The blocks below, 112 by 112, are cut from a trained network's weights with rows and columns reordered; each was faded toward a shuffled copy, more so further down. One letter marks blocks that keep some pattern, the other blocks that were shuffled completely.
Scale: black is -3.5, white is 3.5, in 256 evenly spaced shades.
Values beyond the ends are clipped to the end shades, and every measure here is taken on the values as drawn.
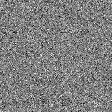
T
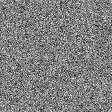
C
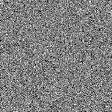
T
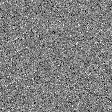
C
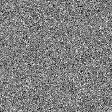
T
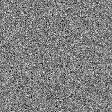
T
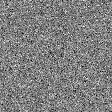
C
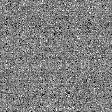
T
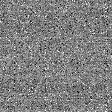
T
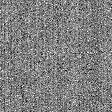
T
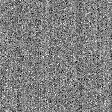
T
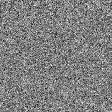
T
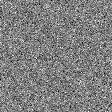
C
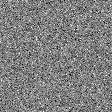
C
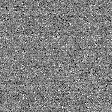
T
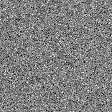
C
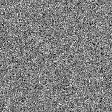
T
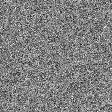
C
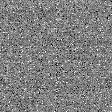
T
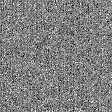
T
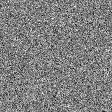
C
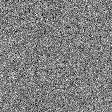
C
